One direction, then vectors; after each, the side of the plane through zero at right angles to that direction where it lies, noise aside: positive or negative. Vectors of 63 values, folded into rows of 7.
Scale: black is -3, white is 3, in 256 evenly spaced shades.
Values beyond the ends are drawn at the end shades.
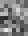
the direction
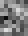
positive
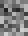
negative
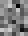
positive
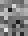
positive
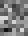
negative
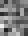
negative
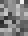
positive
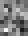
positive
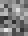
positive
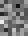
negative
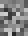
positive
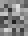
positive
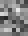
positive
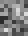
positive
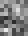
positive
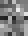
positive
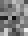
positive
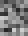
negative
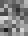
negative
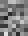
positive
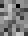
negative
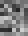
negative
